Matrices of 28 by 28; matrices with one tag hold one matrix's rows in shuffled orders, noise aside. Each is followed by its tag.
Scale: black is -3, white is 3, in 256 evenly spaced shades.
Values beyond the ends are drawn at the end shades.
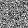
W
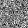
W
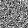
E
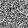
E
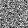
E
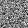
W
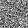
E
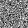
E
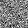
E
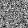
W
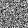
W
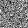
E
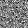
W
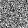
E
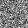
E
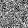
W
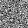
E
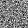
W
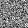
W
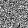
E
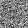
E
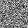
W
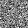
E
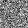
E
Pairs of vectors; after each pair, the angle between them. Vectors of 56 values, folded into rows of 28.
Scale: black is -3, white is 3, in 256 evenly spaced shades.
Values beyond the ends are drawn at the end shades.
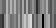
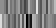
partly opposed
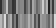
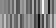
partly aligned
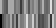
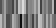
partly opposed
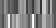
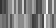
orthogonal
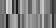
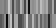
partly aligned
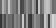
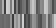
partly aligned
